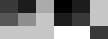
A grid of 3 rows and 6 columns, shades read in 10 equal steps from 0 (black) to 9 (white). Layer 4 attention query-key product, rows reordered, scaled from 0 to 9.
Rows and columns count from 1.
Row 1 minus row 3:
-5 -6 -1 -9 -8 5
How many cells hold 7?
6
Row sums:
17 25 41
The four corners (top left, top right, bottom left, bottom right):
2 7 7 2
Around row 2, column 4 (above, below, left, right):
0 9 7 2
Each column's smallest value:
2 1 6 0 1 2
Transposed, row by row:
2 3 7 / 1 5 7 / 6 7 7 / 0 1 9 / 1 2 9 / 7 7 2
